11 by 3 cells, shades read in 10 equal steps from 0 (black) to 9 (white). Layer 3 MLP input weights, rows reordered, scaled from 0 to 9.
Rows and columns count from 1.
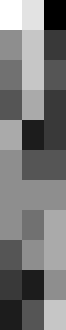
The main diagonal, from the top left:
9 7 3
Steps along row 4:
up down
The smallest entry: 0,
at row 1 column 3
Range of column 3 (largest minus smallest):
7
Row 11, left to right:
1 3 7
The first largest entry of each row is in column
1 2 2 2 1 1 1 3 3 3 3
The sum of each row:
17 14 14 11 9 11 15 15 14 8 11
